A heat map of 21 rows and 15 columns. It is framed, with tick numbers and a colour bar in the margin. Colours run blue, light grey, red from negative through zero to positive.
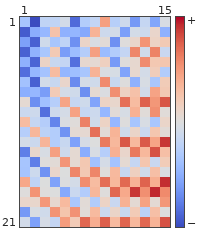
Rings: centred on the top right. Slope: up to the bottom right. Ninth with the lowest average: top left. Histogram: bell-shaped. Average level on the scale: 50%.
